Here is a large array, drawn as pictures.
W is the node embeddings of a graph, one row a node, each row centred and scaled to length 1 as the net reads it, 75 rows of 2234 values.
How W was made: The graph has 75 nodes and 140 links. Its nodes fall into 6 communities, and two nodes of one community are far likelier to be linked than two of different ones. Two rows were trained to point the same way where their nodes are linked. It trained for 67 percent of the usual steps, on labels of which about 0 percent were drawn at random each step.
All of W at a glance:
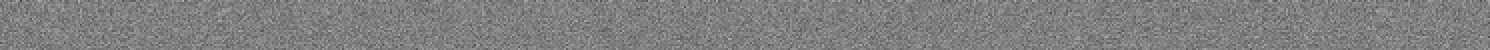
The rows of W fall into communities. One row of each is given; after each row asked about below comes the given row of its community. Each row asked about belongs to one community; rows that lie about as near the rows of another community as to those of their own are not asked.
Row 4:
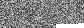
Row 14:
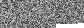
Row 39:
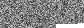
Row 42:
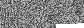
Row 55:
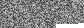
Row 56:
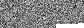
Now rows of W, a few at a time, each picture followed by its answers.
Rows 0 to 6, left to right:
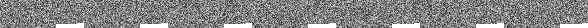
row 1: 39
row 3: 39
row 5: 55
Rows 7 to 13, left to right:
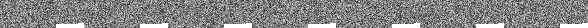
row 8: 14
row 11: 4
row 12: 56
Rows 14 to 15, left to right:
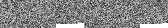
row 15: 42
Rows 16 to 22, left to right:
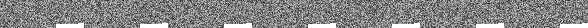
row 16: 56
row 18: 4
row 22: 14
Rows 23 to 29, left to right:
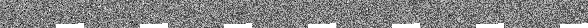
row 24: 55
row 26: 56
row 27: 42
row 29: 14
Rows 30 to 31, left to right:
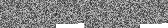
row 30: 42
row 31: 42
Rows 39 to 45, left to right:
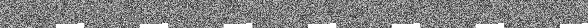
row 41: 39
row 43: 14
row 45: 4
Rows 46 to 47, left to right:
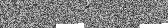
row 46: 4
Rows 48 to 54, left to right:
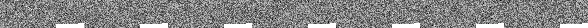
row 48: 14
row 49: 42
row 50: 4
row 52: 14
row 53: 56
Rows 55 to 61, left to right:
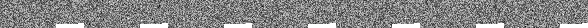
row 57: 42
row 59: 4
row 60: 14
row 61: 4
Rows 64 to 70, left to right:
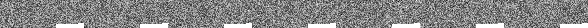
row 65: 4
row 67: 56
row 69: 14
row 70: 14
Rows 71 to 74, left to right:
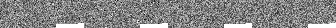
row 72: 42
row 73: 4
